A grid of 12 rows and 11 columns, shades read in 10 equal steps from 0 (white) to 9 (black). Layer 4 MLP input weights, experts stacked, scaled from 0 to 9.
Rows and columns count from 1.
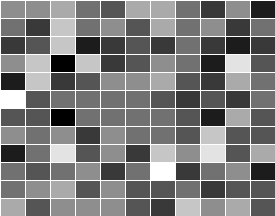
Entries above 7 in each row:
1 0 2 2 1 0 2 0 1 1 0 0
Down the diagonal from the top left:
4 7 2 2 4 5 5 6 1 4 6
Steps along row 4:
down up down up down down up up down up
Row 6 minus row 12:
-3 0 1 1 1 -1 -1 5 2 4 -1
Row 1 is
4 4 3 5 6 3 3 5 7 4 8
